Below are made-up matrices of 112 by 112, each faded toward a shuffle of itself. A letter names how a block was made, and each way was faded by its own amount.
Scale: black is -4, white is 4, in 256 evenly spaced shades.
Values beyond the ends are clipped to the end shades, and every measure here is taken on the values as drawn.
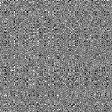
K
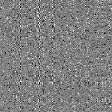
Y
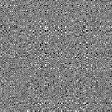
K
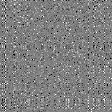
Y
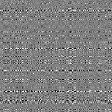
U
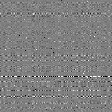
U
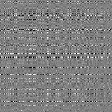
U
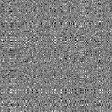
K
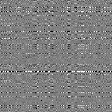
U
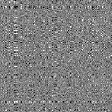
K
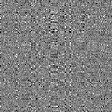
K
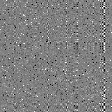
Y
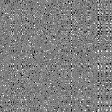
Y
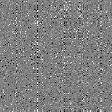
Y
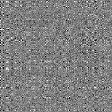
K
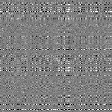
U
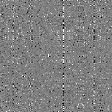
Y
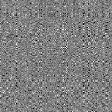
K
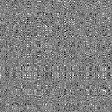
K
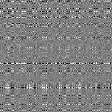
U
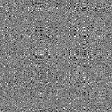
K
